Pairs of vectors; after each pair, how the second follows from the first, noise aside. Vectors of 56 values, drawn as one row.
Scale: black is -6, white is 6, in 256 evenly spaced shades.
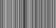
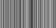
reversed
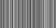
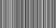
reversed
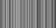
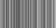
negated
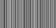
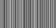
copied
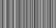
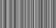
negated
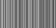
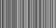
reversed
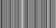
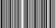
scaled up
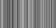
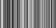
scaled up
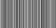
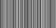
negated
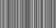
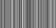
reversed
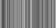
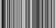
scaled up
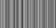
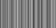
reversed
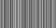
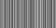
reversed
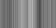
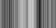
scaled up
